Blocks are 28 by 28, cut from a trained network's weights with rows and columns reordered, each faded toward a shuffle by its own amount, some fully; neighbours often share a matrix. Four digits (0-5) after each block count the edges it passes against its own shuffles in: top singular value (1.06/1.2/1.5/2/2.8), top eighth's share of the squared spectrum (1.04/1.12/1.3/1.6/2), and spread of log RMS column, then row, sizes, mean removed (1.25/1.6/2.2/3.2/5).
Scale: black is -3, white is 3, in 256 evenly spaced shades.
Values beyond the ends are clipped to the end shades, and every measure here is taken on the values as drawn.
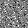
0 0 0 0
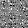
2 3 2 0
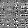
3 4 3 2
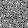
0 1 0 0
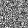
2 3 0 0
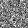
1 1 0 0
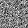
1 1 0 0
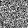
1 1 1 0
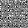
2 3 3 1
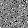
0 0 0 0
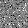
0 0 0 0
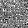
1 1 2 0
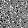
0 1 0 0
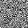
2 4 0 2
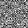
2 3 1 0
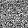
2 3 1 0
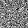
1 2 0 0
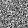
0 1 0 0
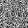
2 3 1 0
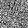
1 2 0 0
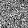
0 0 0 0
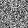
0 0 0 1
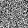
1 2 0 0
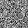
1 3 0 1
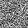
1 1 0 0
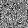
1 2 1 0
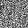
1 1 0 0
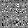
2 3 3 1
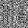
3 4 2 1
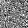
1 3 1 0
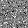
0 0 0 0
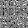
2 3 2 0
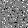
0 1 0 0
